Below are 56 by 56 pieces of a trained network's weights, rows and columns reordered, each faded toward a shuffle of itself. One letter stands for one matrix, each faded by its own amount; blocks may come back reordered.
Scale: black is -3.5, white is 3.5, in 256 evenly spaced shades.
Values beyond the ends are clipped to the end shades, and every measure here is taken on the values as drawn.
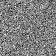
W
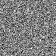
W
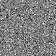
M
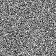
W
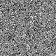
M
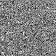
M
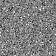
M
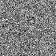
M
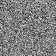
W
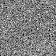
M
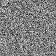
W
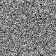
W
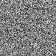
W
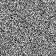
W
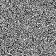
W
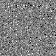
M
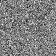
M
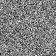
W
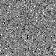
M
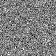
M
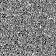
M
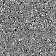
M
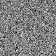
M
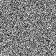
W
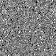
M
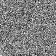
W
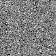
M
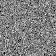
M
